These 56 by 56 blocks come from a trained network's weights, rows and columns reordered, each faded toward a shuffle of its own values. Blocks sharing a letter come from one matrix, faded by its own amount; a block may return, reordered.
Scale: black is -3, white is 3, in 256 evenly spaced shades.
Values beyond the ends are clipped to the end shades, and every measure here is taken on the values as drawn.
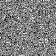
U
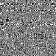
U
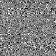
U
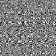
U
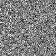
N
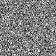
N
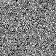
N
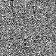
N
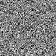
U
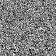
N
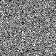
N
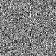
N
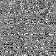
U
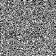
N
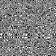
U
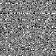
U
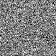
N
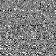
U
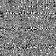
U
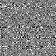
U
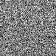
N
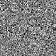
U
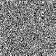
N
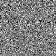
U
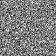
N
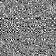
U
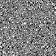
U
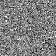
N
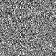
N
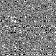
U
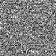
N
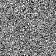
N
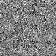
N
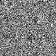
N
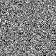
N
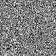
N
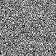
N
